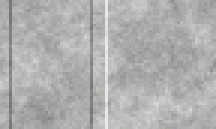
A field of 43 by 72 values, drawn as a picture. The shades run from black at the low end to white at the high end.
Streaks run downward. Overall the values sit about 70% of the way up the scale. A few values lie far out on both sides of the bulk. Columns 4, 31 and 36 stand out from the rest.
